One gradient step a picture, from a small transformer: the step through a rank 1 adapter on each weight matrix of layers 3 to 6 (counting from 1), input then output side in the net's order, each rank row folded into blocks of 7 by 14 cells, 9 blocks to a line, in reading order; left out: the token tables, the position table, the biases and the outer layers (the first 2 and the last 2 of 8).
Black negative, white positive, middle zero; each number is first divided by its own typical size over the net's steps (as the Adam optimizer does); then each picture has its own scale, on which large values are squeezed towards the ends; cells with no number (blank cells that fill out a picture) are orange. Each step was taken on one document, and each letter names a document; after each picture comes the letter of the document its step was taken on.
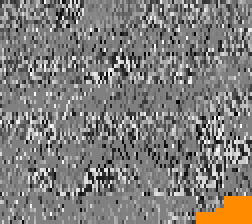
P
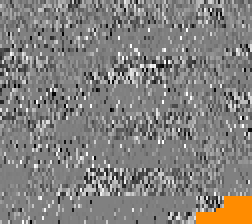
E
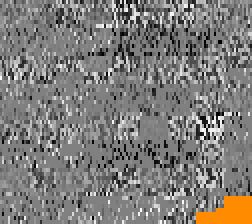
P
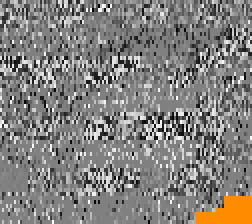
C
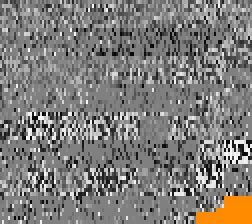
P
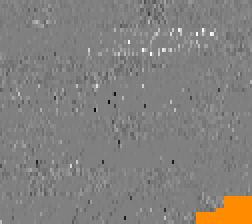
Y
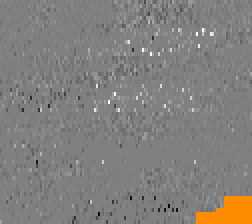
Y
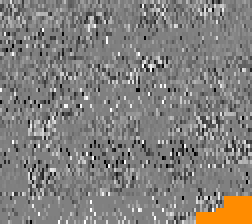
E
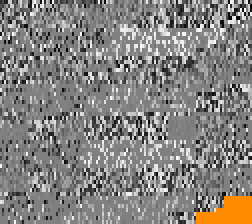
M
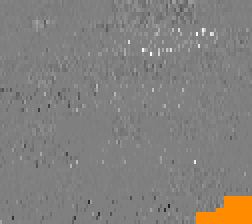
Y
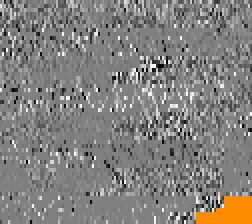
E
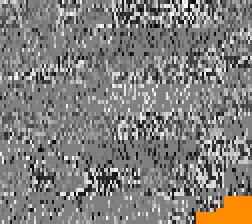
P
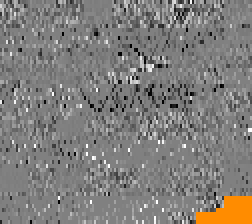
E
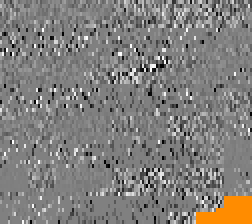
E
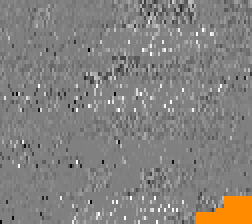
Y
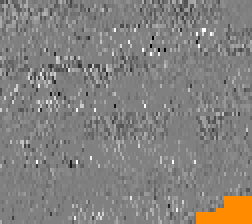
Y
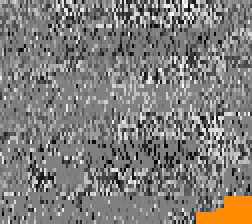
P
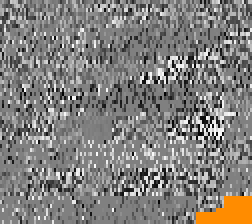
C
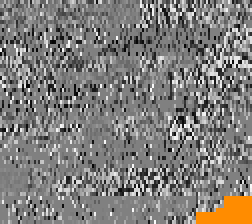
C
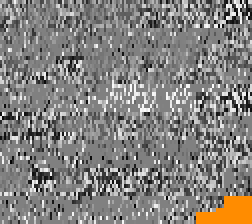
P
